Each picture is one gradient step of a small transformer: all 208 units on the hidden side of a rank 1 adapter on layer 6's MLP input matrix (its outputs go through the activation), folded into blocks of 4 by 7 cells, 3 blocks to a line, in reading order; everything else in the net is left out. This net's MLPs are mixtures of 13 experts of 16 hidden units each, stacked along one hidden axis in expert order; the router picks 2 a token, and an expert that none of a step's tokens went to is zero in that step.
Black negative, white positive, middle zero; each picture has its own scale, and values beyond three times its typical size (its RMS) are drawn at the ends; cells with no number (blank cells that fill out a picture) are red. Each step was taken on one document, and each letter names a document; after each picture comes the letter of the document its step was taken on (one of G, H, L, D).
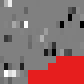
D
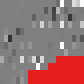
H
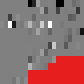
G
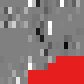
G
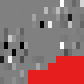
H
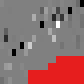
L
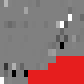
D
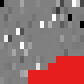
H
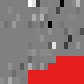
G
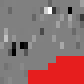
L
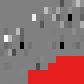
H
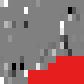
D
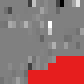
G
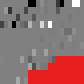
G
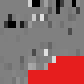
G
